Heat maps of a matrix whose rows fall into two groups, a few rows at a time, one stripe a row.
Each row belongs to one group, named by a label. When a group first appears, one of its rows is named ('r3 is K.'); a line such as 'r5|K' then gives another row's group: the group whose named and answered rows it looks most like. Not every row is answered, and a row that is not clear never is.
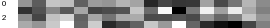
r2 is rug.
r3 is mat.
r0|rug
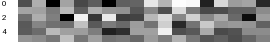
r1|mat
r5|mat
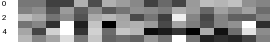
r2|mat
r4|rug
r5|mat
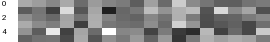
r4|rug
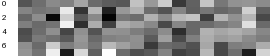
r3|rug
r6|rug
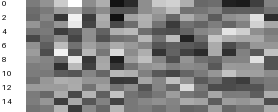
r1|mat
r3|rug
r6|rug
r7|rug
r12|mat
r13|rug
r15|rug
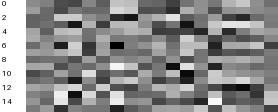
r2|mat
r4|rug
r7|mat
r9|mat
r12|mat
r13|rug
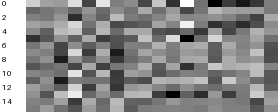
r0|mat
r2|rug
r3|mat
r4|rug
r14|rug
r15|rug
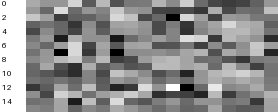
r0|mat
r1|rug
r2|mat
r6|rug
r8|mat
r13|rug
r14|rug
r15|rug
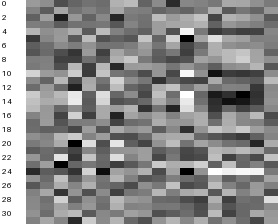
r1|rug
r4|mat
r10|mat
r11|rug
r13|mat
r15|mat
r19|mat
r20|rug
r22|rug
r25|rug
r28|rug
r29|rug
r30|rug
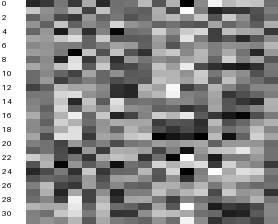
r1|mat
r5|mat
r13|mat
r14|rug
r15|rug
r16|mat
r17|rug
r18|rug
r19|rug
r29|mat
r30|mat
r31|mat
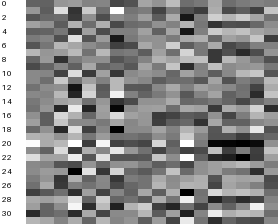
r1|rug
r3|mat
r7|mat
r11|rug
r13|rug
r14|mat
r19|mat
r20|mat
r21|rug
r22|mat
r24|rug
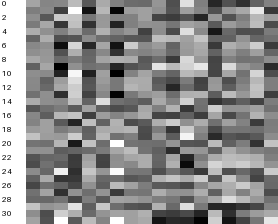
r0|mat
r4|mat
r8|mat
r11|rug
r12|rug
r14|mat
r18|mat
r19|mat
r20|rug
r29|mat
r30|rug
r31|rug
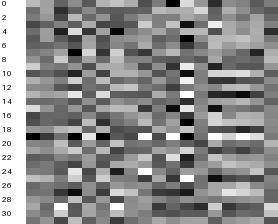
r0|mat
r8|rug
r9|mat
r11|mat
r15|mat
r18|mat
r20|rug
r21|mat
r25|mat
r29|rug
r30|rug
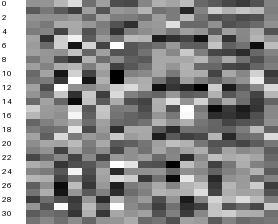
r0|mat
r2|mat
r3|mat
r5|rug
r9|mat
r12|rug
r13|rug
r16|mat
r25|mat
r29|rug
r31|mat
